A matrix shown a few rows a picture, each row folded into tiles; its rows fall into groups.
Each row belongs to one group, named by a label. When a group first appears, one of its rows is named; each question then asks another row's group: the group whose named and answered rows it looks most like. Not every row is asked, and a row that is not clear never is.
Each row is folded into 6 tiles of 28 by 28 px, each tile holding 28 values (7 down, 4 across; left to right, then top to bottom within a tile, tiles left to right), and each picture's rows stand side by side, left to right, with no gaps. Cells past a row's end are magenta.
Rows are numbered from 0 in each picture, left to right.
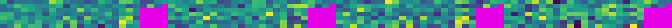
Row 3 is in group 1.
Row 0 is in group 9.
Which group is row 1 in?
1
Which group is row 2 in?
9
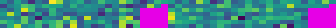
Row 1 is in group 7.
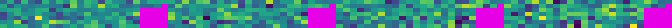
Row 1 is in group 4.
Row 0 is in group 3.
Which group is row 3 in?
1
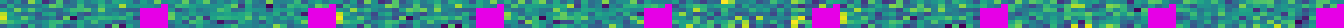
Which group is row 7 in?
1
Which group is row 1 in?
4
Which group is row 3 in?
4
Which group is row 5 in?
7
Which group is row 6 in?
1
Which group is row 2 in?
7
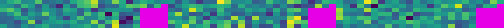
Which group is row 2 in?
7
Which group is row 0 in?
1
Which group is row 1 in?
9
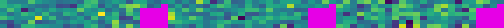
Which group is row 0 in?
1
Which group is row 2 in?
1
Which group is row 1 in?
7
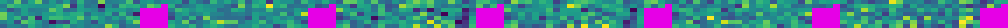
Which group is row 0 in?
4
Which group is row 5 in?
9
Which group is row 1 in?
3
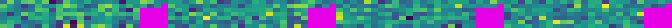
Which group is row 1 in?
1
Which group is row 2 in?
7
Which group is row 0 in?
1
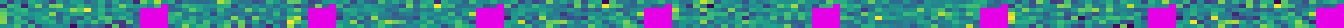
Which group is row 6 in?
7
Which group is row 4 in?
7
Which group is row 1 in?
9
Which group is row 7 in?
3
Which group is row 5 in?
1
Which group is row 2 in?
3
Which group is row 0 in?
7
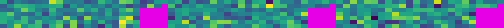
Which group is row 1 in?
3
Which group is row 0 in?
9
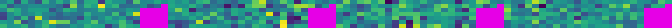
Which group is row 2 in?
1
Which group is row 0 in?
3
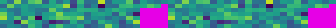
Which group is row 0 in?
4
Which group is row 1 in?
4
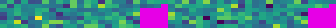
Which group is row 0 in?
3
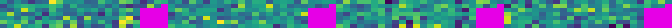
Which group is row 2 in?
1
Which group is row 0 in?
9
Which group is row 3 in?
7
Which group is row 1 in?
3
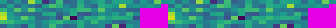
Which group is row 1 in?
7
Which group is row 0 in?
7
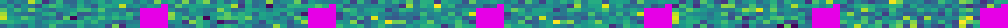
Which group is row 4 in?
7
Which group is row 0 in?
7
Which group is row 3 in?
3
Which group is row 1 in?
4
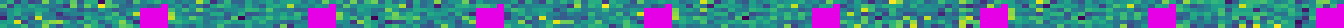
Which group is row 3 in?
3
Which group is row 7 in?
1
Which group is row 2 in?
4
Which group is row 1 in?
7
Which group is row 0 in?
3
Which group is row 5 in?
9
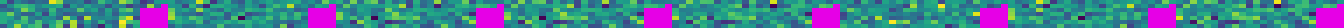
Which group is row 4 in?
4
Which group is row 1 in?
7
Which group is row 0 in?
9
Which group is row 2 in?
4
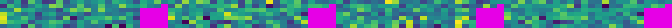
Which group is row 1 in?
4
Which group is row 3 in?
4
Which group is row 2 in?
9
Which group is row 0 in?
7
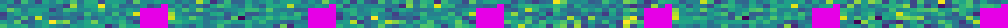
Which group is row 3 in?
9
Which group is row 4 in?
7
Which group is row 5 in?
4
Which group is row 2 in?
3
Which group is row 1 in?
7
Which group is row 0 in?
3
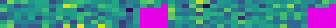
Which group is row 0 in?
1
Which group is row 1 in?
7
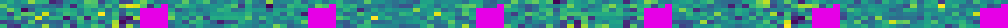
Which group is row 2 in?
1
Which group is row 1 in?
4
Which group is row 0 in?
1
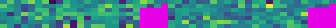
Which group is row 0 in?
1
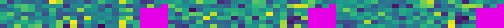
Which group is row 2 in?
1
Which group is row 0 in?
9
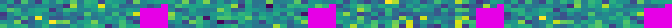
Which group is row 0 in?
3
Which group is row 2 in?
9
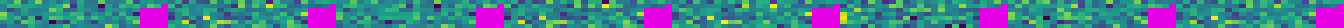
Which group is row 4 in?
3
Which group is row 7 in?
3
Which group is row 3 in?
3
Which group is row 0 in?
4
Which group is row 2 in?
4
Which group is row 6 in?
4
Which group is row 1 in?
3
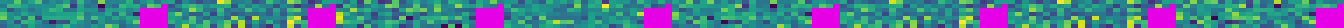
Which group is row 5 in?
9
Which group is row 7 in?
4
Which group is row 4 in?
4
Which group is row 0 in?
4
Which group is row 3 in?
3
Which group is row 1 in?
9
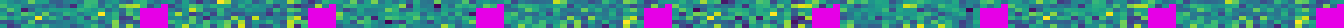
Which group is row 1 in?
9
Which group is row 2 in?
4
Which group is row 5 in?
1
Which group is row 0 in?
1
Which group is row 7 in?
9
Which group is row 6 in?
1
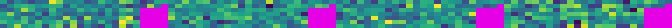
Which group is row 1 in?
4
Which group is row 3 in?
1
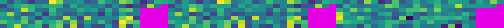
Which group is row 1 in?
9
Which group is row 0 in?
9
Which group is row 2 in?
7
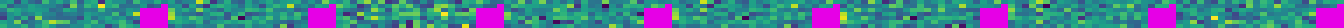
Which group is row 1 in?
7
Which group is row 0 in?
3
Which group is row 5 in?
7
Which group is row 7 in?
3
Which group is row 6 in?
7
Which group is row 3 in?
4
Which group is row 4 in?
7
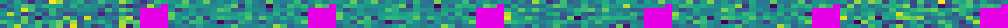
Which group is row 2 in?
4
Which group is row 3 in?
7
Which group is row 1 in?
4
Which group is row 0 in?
9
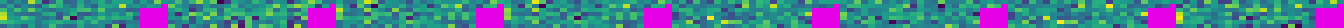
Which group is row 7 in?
7
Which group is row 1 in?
1
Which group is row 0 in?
7
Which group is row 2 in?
7
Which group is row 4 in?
3
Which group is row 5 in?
4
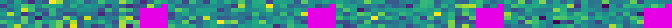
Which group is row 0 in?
9
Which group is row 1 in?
3
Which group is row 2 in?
1
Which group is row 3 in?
4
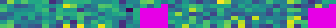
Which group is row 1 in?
9
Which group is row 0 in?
1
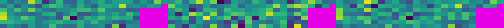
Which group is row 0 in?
7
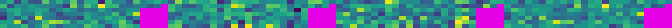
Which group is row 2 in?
9
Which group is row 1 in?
1
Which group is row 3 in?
3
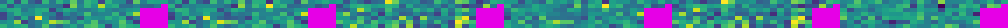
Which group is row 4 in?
9
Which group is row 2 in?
9
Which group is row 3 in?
3
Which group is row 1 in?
3
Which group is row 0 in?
3
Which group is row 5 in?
4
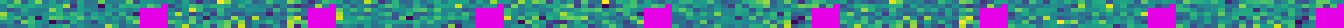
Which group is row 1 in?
9
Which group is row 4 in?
1
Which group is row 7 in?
1
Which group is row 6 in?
3
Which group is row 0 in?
4
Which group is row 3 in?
4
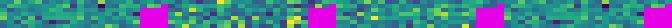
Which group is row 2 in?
1
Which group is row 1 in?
9
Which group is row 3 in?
4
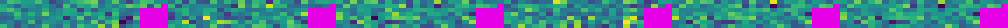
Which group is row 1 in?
3
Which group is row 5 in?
4
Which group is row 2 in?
4
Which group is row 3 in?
9
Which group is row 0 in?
1
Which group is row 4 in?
4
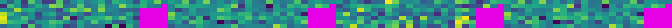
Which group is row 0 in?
7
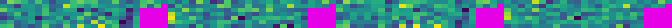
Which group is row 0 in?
1
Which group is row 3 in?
7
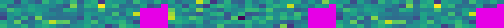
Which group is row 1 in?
7
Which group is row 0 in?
3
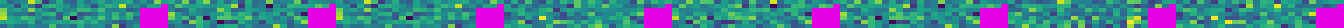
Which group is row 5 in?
4
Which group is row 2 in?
7
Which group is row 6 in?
9
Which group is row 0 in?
7
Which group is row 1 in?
4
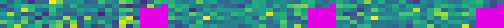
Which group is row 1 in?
1
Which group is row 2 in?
1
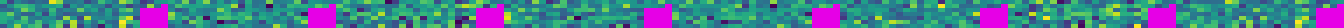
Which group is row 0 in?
9
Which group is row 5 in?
3
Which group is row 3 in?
7
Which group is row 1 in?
4
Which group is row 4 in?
4
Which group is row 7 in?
9
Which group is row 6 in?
1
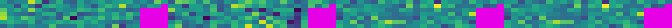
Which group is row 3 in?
3
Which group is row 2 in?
3
